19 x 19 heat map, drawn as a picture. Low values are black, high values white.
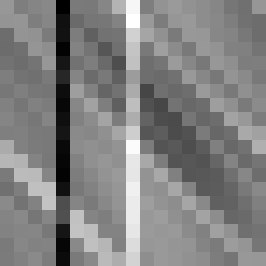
The top right is the smoothest part. Columns 5 and 10 differ from the columns beside them. There is no overall slope. The distribution is heavy-tailed on both sides.
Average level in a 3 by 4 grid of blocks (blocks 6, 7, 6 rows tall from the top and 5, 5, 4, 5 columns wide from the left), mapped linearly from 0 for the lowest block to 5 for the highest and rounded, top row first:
0332 | 1402 | 1542
